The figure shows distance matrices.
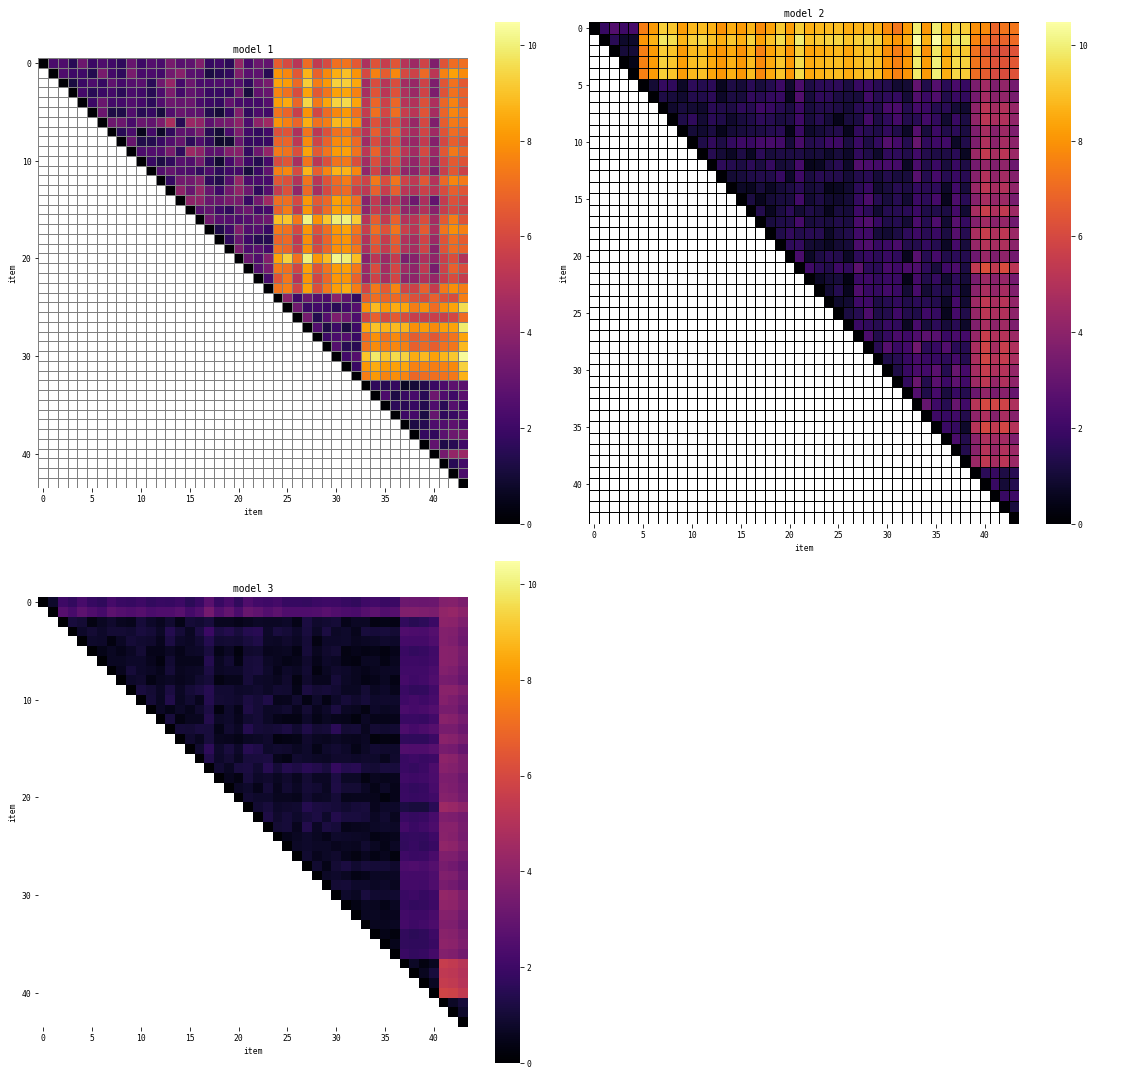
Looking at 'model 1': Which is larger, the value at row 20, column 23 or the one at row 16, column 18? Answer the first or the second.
the first
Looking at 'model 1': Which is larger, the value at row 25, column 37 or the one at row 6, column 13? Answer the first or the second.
the first
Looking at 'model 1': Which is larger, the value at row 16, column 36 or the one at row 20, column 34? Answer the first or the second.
the first
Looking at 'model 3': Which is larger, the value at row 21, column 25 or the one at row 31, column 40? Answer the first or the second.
the second
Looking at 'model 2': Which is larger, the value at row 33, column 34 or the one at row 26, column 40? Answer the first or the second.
the second
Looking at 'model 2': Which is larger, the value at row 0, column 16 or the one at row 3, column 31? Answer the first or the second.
the first
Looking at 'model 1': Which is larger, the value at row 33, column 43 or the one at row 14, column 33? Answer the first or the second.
the second
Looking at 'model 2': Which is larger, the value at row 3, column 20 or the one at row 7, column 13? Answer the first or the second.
the first
